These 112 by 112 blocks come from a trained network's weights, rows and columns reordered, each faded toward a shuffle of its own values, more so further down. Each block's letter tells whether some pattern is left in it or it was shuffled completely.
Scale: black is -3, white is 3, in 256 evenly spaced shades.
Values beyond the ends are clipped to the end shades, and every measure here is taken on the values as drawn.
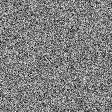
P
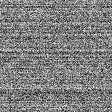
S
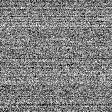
S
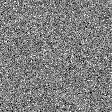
P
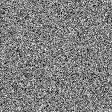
P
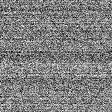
S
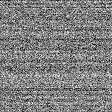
S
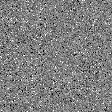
S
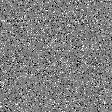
S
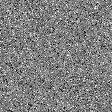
P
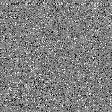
S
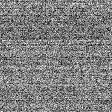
S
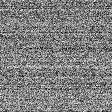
S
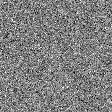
P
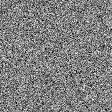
P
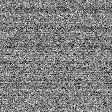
S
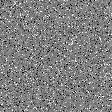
P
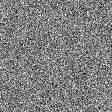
P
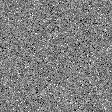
P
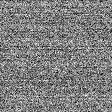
S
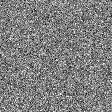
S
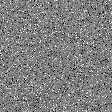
P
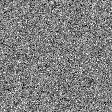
P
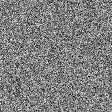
P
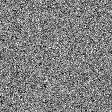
P
